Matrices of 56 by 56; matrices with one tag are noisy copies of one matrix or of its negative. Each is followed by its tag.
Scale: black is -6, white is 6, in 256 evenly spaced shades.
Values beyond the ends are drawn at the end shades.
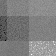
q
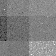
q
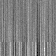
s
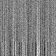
s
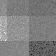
q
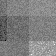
q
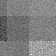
q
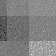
q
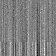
s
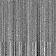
s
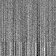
s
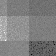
q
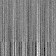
s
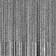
s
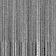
s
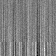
s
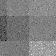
q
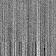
s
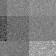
q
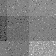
q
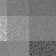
q
